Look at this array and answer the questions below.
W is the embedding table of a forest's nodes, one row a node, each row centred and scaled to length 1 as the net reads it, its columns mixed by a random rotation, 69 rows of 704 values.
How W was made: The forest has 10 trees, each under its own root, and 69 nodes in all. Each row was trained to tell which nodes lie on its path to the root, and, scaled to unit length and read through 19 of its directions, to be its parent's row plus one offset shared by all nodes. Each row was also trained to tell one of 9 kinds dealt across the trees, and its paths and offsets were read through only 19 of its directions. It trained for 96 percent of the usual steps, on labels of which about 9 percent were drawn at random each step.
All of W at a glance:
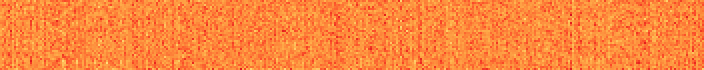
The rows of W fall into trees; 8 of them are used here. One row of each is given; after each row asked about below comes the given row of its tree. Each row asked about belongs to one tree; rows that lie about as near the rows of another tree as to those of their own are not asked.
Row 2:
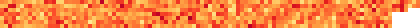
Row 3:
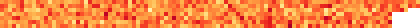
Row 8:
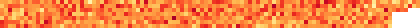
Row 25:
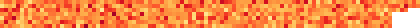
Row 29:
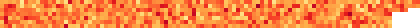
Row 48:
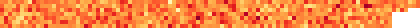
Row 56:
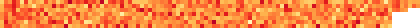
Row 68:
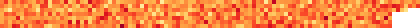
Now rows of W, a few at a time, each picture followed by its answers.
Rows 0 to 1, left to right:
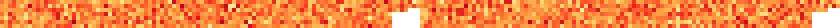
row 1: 56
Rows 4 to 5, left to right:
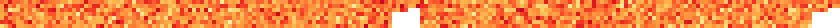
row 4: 2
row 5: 3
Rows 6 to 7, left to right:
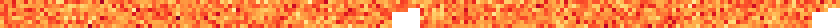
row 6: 68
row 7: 48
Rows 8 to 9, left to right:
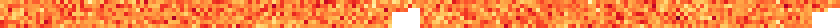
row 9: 48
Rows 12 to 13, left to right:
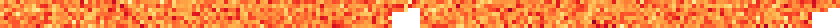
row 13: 48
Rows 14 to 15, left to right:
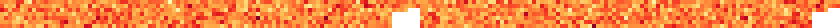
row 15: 2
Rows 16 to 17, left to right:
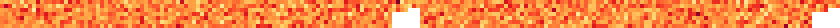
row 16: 56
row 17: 25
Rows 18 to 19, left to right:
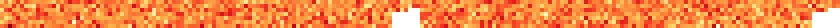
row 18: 56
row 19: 56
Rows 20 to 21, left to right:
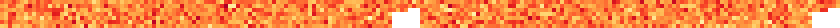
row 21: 25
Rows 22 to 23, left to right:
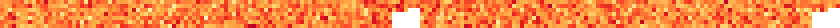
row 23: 2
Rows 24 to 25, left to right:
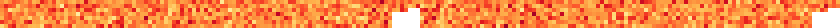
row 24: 2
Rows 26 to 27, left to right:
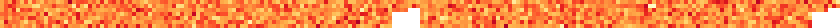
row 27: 25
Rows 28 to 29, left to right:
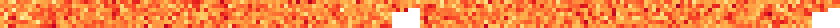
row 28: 25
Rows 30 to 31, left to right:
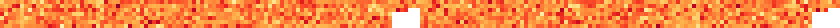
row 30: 25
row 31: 56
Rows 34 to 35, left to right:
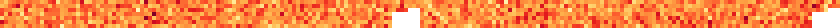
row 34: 2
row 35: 48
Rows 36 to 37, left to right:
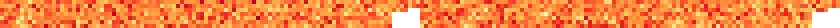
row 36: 25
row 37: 56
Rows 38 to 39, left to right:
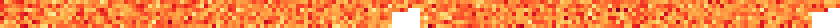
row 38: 3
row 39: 2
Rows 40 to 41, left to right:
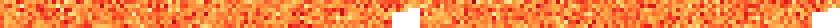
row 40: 48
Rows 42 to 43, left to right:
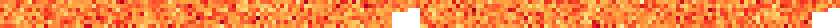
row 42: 48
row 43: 48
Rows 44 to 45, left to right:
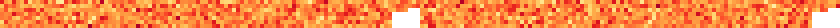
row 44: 68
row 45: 2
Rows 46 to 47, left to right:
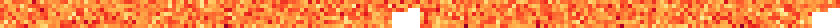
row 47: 29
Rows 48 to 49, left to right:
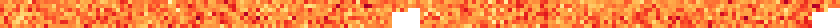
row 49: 48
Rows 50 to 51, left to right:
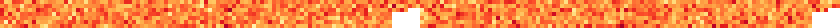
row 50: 48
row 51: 56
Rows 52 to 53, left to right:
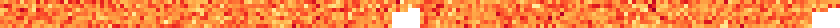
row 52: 56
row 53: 3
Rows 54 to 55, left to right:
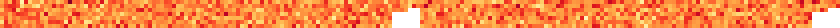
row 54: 56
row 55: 3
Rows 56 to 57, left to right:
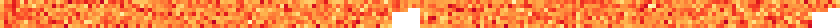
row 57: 25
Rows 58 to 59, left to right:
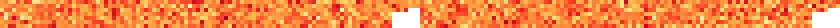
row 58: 25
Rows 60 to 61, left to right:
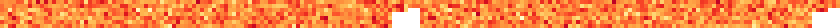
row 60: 2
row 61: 25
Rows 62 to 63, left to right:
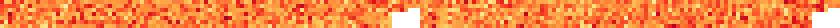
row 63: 2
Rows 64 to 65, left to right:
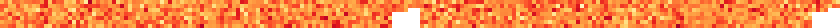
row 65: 25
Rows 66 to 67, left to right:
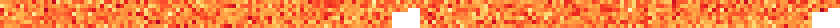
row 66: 48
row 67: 2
